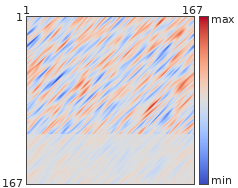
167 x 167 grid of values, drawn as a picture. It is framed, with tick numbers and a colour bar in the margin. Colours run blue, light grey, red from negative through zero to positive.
Neither half mirrors the other. No row or column stands out. The grain runs diagonally up to the right. A horizontal seam about 70% of the way down splits the table, and the bottom part is calmer. Overall the values sit about 50% of the way up the scale.
